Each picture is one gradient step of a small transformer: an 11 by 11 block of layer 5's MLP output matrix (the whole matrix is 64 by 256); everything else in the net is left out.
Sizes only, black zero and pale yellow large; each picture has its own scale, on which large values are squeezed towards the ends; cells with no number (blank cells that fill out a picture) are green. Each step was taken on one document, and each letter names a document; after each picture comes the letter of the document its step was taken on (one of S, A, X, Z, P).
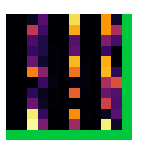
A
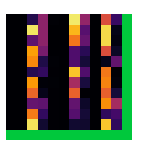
A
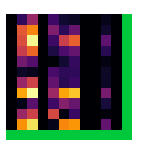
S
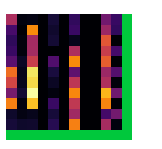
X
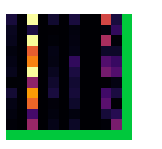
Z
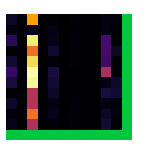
Z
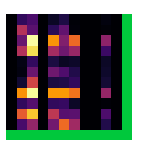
S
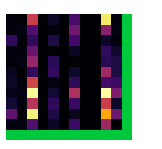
X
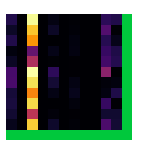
Z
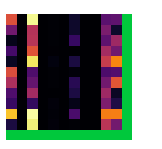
X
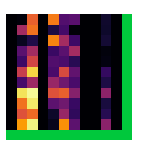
S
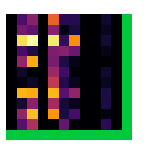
S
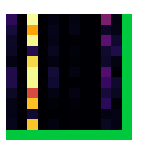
Z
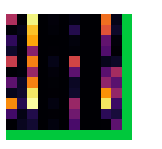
X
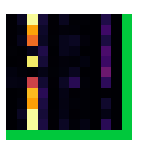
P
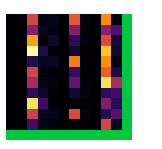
A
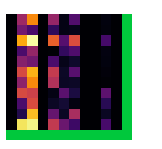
S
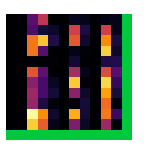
A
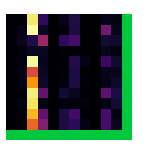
P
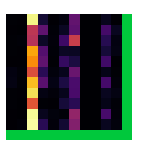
P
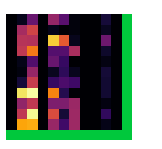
S
